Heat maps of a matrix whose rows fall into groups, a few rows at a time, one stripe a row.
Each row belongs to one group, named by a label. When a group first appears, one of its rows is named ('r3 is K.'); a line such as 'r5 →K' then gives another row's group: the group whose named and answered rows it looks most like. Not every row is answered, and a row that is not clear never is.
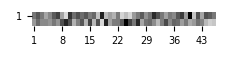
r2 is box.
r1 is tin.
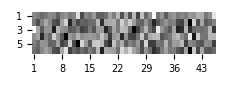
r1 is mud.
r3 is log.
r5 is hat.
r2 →tin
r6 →tin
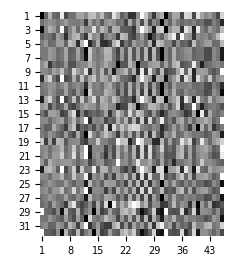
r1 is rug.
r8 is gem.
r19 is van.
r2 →hat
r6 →hat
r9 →mud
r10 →rug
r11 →hat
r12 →hat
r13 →rug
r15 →tin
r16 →mud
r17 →tin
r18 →hat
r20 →mud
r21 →mud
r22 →van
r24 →mud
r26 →mud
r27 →hat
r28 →tin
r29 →log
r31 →mud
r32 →log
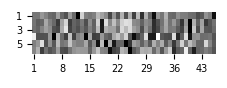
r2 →tin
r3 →tin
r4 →log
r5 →box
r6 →gem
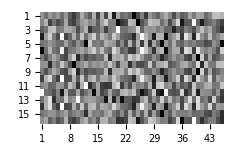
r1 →box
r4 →rug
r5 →hat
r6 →rug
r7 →tin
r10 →rug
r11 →mud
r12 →log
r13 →box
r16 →gem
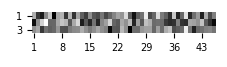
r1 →log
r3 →gem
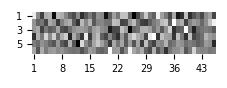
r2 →van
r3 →gem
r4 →rug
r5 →hat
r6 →van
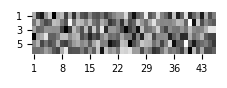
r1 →log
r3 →box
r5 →gem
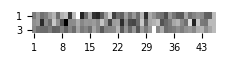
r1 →mud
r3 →mud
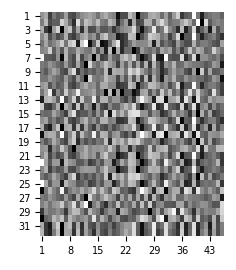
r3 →log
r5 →mud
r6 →box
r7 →log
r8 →hat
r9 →tin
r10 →hat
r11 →gem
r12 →box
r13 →rug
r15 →tin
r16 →gem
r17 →log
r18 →rug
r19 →tin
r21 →gem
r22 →log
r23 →gem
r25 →log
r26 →rug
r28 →mud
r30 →rug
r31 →log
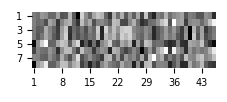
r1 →hat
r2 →van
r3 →tin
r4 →tin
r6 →van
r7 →mud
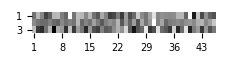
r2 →mud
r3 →log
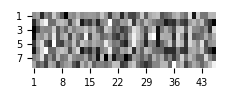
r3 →rug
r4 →rug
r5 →rug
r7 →box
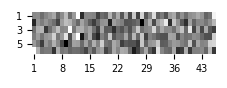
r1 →mud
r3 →box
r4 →mud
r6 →log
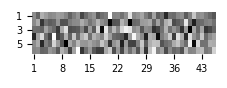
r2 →gem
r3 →tin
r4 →rug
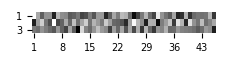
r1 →log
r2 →rug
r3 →hat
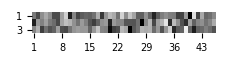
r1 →tin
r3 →gem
